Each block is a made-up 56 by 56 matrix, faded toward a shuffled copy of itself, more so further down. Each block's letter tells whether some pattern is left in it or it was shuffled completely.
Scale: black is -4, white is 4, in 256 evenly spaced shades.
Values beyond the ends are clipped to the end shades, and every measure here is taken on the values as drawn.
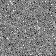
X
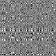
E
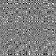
E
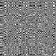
E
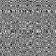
E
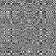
E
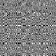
E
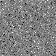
X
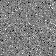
X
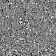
X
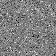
X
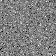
X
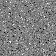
X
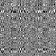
E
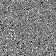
X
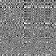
E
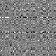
E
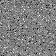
X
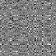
E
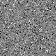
X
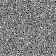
X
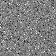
X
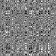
E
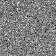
X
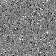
X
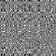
E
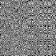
E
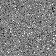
X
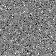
X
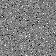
X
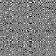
E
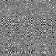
E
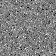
X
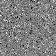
X
